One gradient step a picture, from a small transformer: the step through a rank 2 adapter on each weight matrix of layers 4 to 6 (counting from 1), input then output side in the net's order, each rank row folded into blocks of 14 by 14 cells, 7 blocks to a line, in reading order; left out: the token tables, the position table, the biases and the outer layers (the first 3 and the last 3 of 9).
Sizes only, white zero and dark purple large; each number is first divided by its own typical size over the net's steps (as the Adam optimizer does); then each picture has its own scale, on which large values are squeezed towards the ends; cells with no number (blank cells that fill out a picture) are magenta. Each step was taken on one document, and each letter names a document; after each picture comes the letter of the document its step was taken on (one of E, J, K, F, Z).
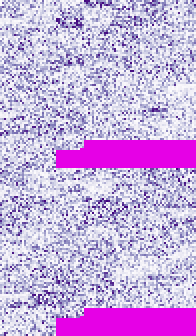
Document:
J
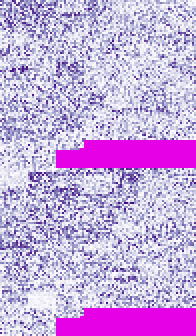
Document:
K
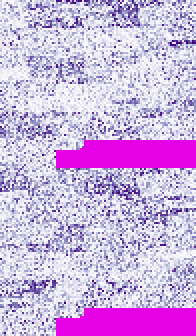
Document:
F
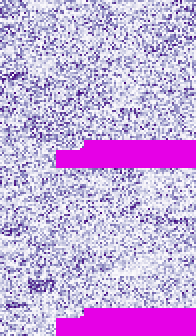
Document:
J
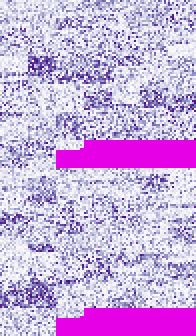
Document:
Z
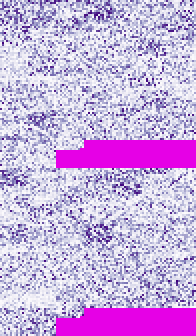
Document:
F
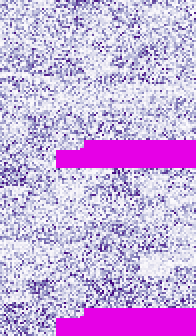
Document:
F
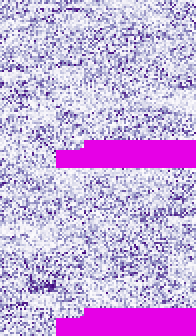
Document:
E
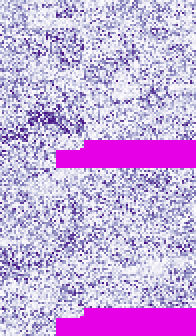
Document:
K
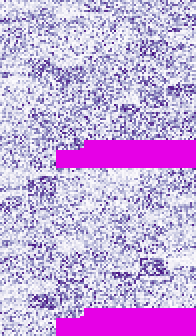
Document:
Z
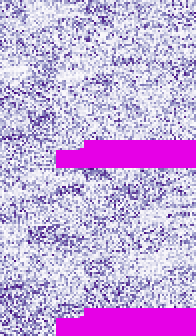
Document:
Z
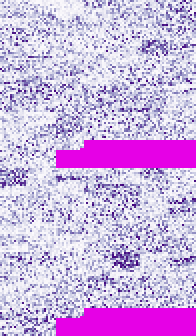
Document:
F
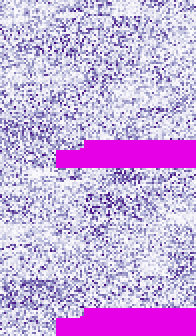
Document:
J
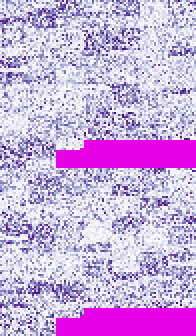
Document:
Z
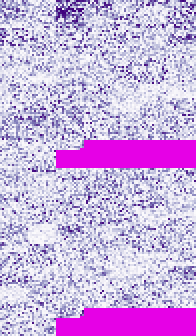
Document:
F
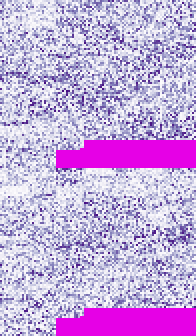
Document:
Z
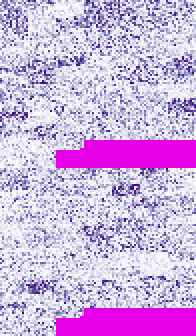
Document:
F
